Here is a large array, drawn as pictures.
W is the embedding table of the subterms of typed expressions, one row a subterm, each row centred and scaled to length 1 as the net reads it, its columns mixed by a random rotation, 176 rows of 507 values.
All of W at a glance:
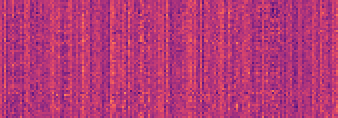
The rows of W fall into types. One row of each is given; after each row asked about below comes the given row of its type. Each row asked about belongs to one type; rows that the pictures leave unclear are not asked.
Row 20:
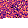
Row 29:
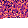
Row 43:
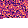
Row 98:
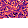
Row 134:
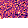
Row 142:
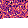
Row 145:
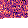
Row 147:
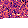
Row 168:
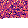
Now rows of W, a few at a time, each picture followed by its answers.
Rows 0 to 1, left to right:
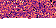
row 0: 168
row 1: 147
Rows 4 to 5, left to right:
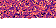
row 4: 134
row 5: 98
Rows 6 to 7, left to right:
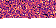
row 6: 142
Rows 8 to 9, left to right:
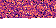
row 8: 20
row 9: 43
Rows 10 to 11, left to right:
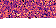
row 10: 147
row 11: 20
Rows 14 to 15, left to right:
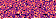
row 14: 134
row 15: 20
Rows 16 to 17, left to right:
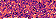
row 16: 145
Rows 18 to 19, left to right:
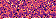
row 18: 98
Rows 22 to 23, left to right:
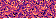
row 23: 98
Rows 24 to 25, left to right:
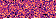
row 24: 43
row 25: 20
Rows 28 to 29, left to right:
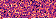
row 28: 134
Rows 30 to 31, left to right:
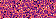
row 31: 142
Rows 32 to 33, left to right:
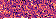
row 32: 145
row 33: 43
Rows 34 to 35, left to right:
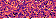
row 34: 98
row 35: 168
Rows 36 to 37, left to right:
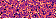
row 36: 98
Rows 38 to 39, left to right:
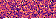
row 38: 20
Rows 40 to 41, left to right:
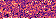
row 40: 145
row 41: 168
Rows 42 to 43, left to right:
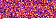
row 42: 147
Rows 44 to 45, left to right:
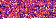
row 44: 142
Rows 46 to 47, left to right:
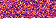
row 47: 29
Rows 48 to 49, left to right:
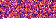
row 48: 142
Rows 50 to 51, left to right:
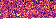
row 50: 147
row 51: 145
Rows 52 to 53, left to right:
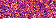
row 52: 98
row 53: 20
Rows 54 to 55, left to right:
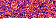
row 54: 98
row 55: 168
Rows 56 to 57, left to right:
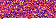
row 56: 168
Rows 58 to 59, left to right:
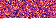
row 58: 98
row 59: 20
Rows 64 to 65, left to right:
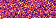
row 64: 134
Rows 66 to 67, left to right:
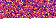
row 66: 147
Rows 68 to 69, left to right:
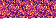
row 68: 43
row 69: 43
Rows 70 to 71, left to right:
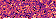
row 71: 20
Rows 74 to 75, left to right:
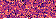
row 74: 147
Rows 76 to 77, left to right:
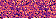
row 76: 20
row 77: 20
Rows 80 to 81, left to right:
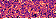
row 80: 29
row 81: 145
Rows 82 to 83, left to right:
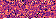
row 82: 147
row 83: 168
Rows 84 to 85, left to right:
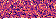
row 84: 168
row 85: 43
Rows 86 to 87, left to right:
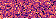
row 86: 134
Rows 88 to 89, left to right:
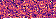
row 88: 43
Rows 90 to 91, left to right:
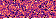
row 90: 43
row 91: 168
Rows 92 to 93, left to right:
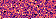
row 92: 134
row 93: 168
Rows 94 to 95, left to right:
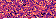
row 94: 147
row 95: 98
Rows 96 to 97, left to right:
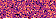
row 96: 20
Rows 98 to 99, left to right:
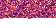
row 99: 98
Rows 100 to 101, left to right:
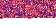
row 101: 43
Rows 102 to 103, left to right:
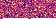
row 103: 98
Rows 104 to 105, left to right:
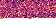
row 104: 134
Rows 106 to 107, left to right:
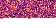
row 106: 98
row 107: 142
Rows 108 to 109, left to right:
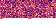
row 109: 43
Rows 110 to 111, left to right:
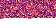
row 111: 43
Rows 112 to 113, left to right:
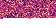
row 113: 29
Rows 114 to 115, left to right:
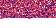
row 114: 134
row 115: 98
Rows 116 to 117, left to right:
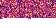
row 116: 142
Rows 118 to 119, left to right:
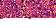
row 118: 43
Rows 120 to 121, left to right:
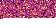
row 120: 43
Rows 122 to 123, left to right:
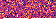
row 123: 134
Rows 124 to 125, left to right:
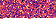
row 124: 43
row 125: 29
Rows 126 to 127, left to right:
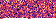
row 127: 142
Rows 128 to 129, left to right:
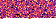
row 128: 20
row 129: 98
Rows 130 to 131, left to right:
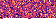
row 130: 20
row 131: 147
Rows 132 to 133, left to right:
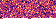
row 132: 142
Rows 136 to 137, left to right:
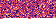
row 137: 29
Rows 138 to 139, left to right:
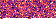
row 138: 20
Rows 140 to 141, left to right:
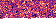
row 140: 20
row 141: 145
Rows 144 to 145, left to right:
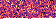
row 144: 98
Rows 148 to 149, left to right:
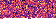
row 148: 145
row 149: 142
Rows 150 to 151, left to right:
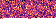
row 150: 142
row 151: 43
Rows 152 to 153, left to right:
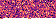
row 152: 20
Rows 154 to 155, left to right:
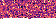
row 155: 168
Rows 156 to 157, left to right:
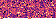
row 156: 134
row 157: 134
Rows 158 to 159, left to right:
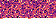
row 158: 29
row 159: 29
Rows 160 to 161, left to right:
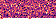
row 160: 134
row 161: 134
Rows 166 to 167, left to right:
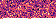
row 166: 142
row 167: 29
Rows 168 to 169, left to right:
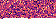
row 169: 142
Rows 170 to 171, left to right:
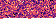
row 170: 98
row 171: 145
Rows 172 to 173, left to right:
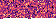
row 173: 142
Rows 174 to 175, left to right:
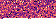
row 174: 168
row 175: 142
